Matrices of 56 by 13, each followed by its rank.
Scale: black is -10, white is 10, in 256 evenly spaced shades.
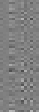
two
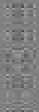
two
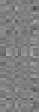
two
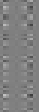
one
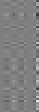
one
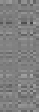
two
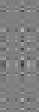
one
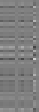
one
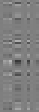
one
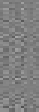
two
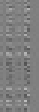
two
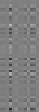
one
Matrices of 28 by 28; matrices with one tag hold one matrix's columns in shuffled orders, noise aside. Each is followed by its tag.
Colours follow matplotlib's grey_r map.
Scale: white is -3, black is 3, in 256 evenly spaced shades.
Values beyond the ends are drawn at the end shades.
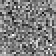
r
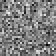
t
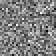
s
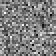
s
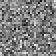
r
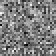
t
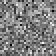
t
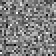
s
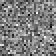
s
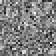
t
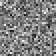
s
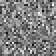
t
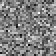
s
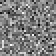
r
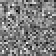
t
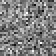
t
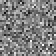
r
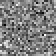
r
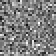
r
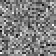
s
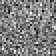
t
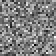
s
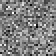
s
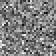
r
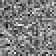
s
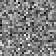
r
